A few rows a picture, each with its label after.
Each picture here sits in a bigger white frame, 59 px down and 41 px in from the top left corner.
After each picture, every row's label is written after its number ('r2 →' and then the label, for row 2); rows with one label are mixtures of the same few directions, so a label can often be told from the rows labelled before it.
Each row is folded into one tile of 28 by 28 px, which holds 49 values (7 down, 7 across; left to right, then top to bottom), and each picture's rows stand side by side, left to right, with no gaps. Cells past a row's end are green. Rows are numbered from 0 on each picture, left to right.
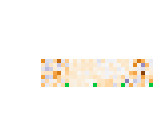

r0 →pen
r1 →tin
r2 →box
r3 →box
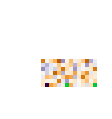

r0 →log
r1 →pen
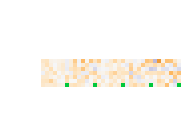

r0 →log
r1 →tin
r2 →pen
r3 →pen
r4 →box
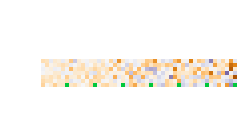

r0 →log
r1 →box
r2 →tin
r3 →pen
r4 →pen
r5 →log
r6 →tin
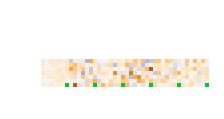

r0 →log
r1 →log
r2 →box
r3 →pen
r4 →tin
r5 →tin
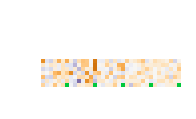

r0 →pen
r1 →log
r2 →tin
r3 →log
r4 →tin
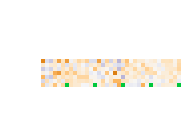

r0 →pen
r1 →pen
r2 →tin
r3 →box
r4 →log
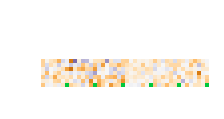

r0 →pen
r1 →box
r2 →log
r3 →box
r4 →log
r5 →box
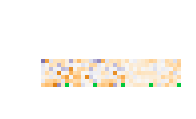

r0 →box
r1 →pen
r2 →box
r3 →pen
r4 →log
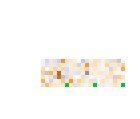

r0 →tin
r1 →box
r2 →tin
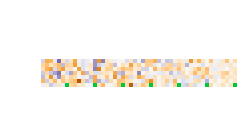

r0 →pen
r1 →log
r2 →box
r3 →log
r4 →box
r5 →log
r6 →pen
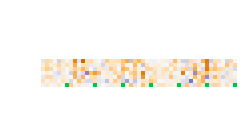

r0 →pen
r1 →tin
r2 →log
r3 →box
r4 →tin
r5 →log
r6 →pen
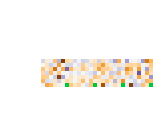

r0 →tin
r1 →box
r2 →log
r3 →log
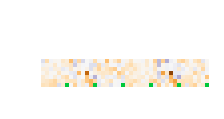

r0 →box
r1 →tin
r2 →log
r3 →log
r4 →tin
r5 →log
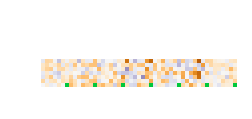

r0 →pen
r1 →log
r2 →box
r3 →pen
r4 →log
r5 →pen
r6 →pen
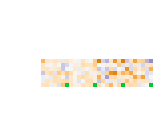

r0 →tin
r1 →log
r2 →pen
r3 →pen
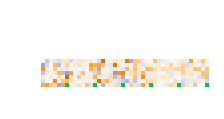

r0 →box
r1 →tin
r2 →box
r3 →box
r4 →box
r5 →log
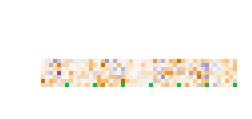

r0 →box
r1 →tin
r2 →log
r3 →box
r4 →pen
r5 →tin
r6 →log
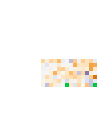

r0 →log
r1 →tin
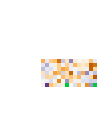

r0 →log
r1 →tin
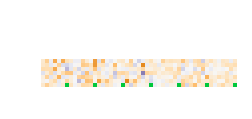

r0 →tin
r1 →log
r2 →box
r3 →box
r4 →log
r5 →log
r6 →log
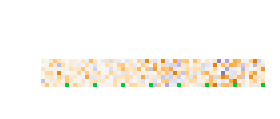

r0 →box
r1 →tin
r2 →tin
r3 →tin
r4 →log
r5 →tin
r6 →log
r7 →pen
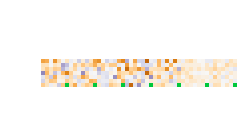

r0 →tin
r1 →log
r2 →pen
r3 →log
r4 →tin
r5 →pen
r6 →pen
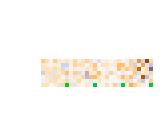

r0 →tin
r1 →tin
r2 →tin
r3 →tin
